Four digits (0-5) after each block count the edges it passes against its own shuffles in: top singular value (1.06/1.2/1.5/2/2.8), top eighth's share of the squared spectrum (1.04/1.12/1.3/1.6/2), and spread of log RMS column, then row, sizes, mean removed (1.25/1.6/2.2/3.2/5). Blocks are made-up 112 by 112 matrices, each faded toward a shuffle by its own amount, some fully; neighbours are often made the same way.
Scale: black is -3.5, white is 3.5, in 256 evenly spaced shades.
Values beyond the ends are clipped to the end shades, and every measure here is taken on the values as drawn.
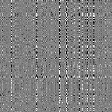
5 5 4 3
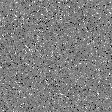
0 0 0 0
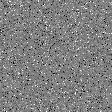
1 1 0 0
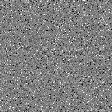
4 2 1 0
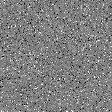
2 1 0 0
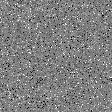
2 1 0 0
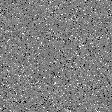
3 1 0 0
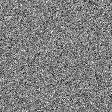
0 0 0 0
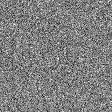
1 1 0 0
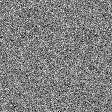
0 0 0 0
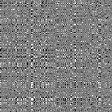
5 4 4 3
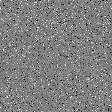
0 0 0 0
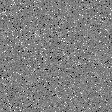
2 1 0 0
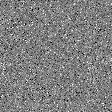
0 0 0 0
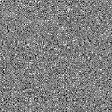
4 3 2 2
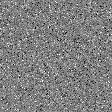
2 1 0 0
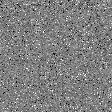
0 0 0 1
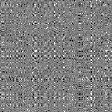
5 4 3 3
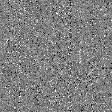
1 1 2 0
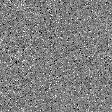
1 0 2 0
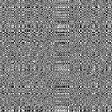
5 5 4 4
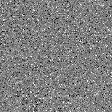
3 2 0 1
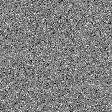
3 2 0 1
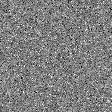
2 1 0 0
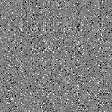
4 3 2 1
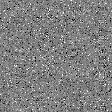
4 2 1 0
